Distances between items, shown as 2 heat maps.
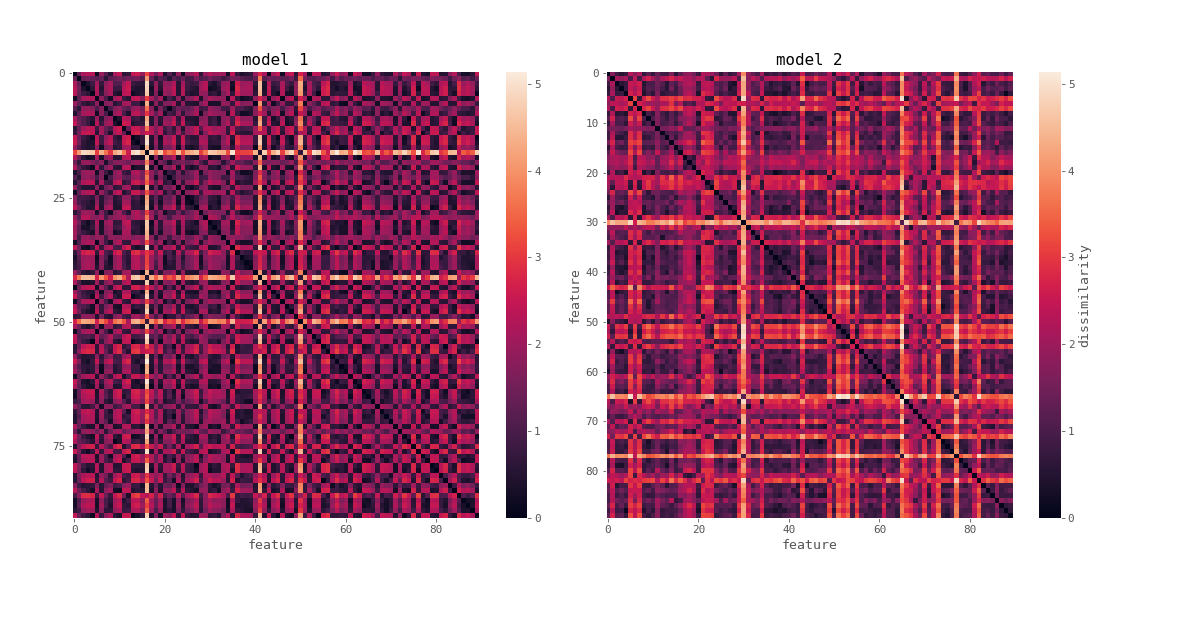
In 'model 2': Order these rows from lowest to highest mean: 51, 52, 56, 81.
56, 81, 52, 51
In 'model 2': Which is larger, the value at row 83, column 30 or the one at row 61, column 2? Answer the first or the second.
the first
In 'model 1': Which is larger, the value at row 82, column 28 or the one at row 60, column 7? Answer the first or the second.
the second
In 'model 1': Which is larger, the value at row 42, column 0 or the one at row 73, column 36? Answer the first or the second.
the second
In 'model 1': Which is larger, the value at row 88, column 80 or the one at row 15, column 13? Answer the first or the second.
the first
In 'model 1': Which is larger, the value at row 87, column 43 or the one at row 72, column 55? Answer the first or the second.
the second
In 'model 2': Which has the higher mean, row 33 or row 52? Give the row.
52
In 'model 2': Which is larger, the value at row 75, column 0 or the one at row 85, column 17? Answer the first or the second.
the second
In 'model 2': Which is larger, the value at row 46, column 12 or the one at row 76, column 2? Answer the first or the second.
the first
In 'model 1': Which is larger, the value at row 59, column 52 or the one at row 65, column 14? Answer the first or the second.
the second
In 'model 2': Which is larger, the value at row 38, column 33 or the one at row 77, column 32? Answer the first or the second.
the second
